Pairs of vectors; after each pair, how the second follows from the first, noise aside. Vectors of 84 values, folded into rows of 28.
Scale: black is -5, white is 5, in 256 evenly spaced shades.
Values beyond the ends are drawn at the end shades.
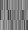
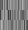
copied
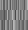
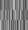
reversed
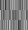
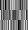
scaled up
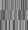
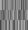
copied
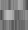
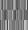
shuffled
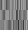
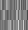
negated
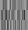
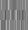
partly zeroed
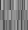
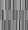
shuffled
